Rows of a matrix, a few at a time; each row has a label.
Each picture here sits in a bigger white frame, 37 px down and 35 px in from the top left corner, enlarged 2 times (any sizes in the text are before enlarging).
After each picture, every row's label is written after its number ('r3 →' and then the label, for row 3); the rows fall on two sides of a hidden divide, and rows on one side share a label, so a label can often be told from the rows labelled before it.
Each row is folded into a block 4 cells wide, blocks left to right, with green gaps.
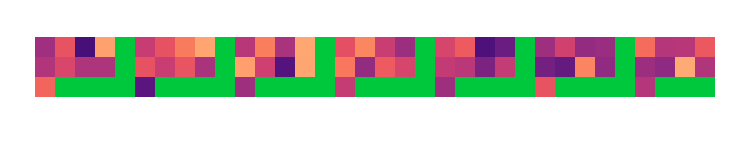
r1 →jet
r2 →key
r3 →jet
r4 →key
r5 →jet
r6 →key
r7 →key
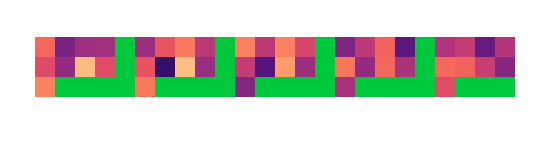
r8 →key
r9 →key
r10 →key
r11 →key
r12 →jet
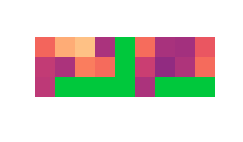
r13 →key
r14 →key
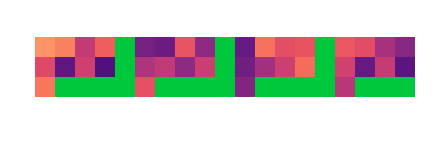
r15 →key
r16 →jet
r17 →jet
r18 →key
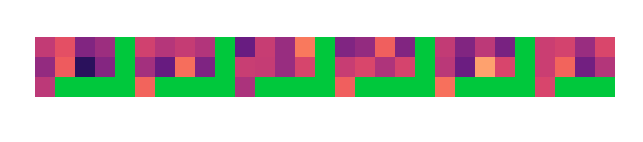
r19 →jet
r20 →key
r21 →jet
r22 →jet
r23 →key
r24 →jet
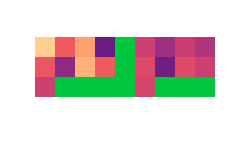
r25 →key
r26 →key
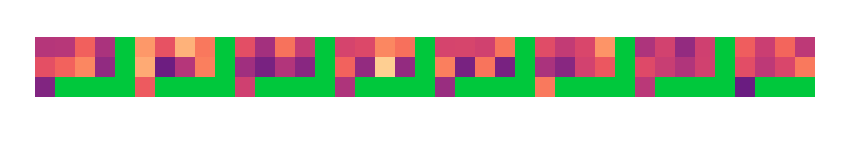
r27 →key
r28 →key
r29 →key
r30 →key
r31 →key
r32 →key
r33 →jet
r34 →key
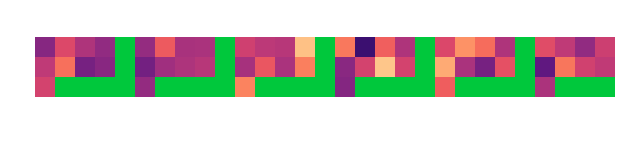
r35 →jet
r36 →jet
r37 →jet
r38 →key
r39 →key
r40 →jet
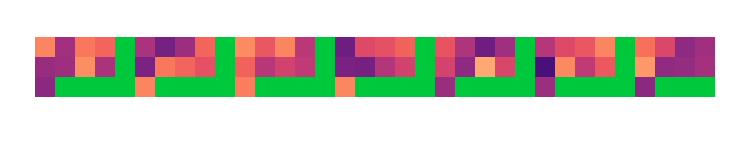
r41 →key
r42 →jet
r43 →key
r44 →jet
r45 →key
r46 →jet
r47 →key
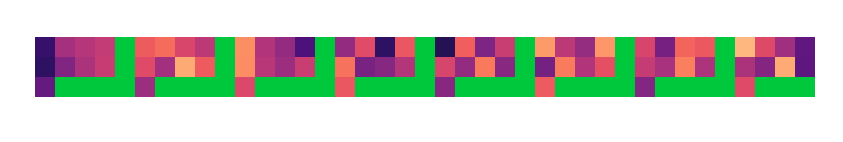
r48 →jet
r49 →key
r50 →key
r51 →jet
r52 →jet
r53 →jet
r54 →key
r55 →key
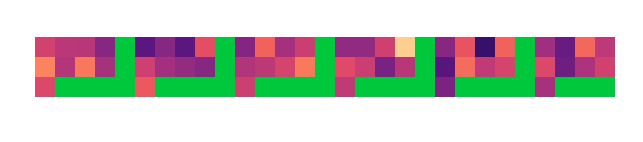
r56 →key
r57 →jet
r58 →jet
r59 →jet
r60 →jet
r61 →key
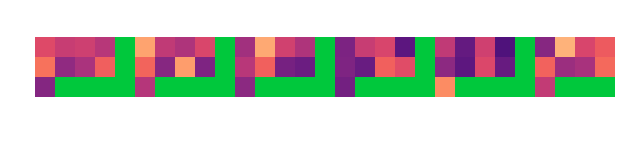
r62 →key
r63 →key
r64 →jet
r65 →key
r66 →key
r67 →jet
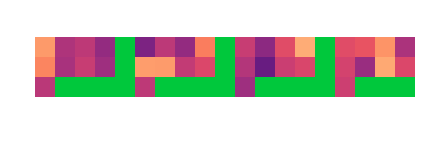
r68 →key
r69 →jet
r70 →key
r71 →key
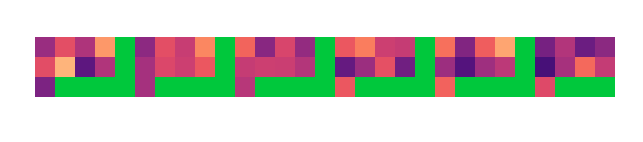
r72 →jet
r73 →jet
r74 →key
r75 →key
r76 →key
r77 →jet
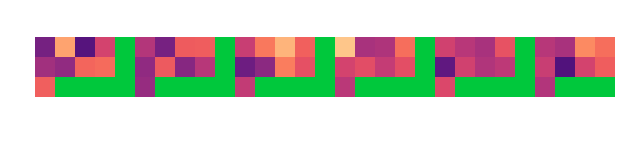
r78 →jet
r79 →jet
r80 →key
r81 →key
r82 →jet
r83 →key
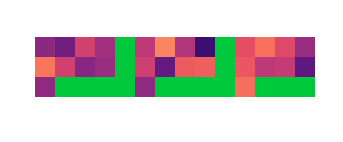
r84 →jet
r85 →key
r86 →key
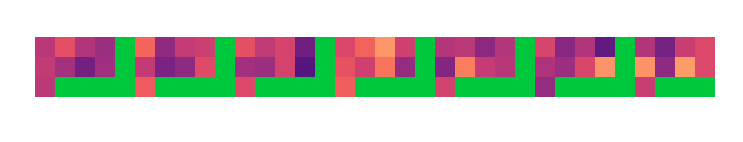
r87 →jet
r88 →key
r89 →key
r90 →key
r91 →jet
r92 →key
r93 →key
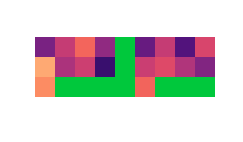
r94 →key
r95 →jet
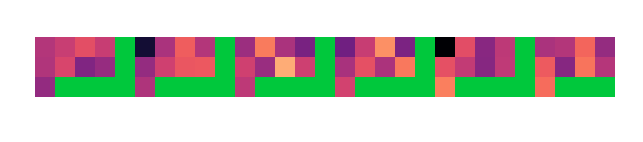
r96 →jet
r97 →jet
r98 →key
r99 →jet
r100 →jet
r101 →key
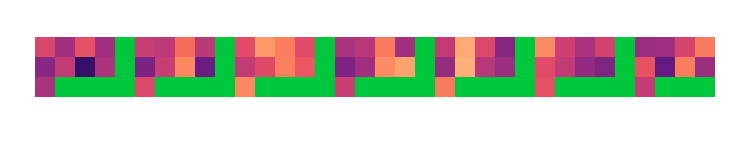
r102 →jet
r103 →key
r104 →key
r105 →key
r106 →jet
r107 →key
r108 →key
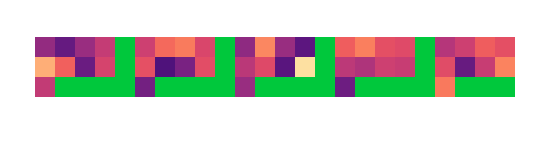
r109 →jet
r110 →key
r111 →jet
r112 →key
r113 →key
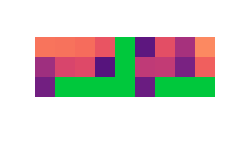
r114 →key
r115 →jet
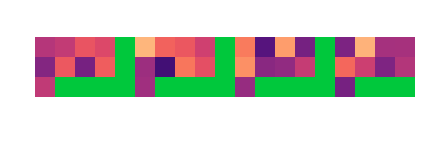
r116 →jet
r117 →key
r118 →key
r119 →jet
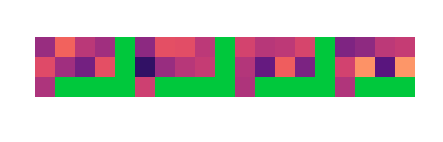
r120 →jet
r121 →jet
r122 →key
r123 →jet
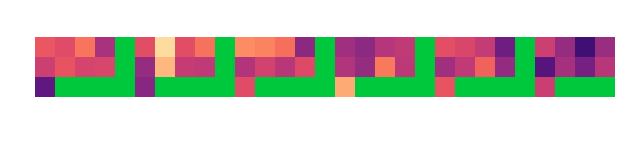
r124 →key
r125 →jet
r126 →key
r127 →key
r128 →key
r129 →jet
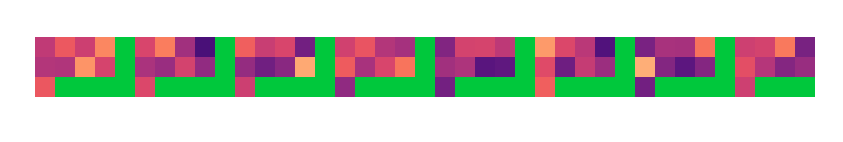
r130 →key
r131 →key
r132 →key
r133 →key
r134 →jet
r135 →key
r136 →jet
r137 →key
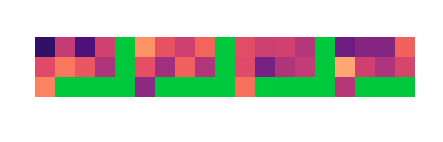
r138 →jet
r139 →key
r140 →key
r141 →jet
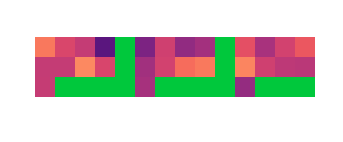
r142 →key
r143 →jet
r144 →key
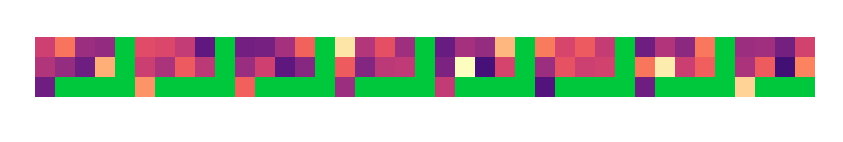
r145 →jet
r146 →key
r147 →jet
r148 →key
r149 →jet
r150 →key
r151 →jet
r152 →jet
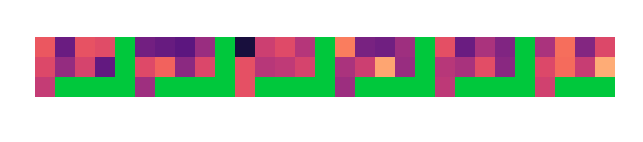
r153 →key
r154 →jet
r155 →jet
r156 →key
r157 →key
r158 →jet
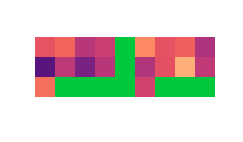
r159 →jet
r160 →key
